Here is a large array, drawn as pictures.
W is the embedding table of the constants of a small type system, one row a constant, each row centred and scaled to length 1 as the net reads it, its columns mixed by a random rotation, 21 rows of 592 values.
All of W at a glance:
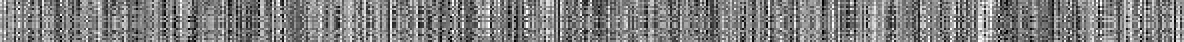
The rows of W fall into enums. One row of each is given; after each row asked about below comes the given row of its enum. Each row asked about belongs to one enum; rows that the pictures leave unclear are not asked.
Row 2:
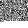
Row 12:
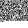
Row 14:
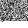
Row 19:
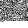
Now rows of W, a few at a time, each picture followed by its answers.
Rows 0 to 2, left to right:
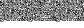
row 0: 2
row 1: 19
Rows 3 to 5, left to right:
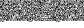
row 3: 12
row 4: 19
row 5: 12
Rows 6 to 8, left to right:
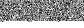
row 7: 2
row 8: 14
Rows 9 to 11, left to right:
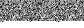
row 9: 12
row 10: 14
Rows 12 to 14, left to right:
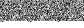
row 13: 12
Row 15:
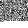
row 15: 2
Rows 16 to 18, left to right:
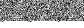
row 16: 19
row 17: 12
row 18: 14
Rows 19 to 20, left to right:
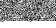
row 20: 14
